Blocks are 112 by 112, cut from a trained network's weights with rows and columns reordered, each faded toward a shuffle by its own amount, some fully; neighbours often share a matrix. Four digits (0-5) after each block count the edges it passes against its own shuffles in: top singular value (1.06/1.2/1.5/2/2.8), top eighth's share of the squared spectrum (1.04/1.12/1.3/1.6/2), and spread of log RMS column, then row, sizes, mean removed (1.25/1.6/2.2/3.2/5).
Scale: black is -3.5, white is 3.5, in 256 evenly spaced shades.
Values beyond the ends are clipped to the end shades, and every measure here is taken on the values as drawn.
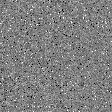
1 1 0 1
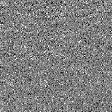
3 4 2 2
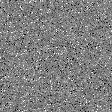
0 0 0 0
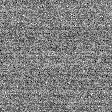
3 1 0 0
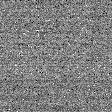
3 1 0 0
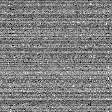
5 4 2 2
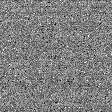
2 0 0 0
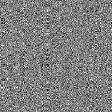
4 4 3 2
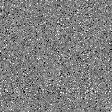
3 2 1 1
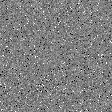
1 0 0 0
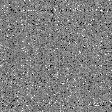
2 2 0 2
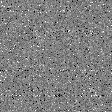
2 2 0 2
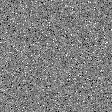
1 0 0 0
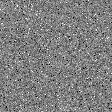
0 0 0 0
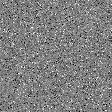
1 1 0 0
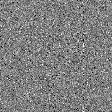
3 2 1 0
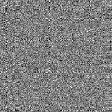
4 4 2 3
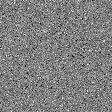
0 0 0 0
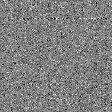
2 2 0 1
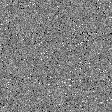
1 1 0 1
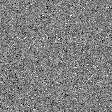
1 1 0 1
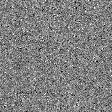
2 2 0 1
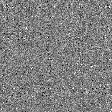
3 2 1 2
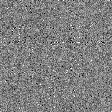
3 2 1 2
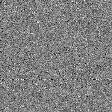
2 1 0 1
